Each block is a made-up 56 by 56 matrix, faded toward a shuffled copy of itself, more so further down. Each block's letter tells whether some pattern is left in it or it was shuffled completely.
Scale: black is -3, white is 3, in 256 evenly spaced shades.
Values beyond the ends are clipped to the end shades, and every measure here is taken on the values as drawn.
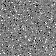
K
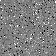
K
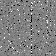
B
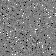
K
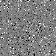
B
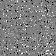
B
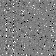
B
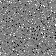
K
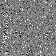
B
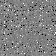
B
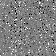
B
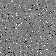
K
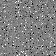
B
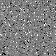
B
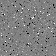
K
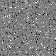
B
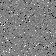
K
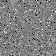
K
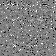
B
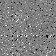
B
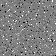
K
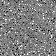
K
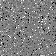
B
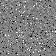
K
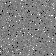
K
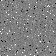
K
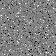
K
